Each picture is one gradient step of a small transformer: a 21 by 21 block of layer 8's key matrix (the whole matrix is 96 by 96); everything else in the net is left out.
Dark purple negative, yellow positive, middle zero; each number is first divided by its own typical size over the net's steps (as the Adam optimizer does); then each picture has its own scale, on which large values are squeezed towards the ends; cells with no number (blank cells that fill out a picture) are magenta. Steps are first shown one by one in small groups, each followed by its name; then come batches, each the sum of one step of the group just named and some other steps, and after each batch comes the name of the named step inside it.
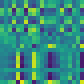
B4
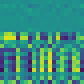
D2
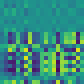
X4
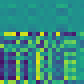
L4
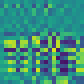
B4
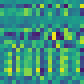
D2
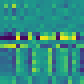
X4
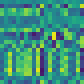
D2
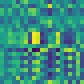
B4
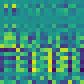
D2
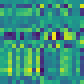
B4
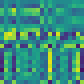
D2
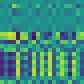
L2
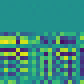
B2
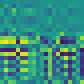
B2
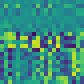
L2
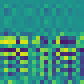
B2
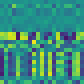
L2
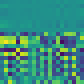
B2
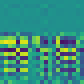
B2
